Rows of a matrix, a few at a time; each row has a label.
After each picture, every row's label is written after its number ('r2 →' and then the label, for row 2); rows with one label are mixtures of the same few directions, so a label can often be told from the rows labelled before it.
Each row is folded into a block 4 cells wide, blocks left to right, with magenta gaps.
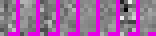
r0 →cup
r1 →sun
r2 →cup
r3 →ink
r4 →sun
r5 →sun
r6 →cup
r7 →sun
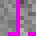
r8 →ink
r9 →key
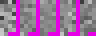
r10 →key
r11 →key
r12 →key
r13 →key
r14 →cup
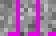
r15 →sun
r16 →sun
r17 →cup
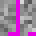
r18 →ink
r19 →cup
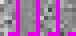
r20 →cup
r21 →key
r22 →ink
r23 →key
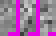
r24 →sun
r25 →sun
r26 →cup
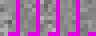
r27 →cup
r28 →ink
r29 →cup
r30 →key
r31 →cup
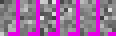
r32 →sun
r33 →cup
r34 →key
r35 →sun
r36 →key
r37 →ink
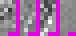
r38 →sun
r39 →sun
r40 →sun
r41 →sun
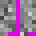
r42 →ink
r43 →key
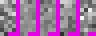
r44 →key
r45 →cup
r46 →sun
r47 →sun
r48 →sun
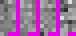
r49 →cup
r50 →key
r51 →key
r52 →cup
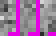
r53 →cup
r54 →ink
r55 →sun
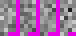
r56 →sun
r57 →key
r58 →ink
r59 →ink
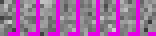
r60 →cup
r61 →ink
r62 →sun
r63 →cup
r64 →key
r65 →cup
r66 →cup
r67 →sun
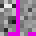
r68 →ink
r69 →ink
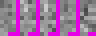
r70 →key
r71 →cup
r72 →cup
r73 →cup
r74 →ink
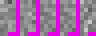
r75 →cup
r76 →key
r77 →key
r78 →key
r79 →sun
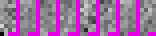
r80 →key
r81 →sun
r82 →key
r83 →sun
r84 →ink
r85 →sun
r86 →sun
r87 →sun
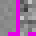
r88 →ink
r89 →cup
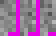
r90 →key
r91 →key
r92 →key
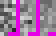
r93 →key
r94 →cup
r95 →sun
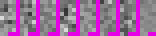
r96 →cup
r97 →key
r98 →key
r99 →ink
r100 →key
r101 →cup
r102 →cup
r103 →key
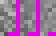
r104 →key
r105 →cup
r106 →ink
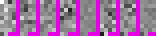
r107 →cup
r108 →cup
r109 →cup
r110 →sun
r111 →ink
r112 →key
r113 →ink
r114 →key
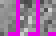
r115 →sun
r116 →sun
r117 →sun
